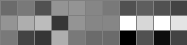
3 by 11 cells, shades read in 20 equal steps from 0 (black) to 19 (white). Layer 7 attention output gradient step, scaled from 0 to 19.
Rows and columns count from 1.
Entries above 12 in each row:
0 6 1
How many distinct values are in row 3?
8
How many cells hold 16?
1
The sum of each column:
28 27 24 28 31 28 27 25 29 26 27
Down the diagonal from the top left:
8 13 4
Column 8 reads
6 19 0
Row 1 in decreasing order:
11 11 10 9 9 8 7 6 6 6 5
